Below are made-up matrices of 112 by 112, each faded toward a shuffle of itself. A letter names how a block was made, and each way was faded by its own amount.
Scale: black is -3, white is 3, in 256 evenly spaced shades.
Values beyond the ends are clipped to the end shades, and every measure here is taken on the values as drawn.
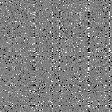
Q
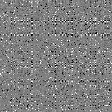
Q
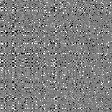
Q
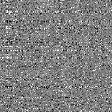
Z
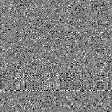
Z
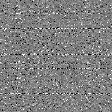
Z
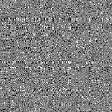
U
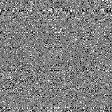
Z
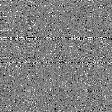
Z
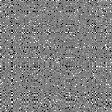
Q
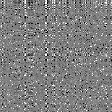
Q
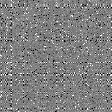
Q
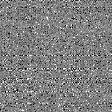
Z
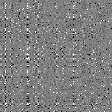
Q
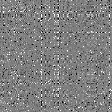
Q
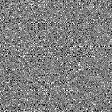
Z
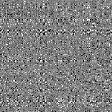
U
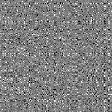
U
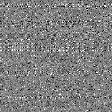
Z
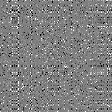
Q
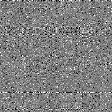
Z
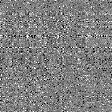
Z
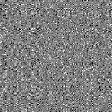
U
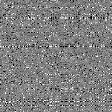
Z
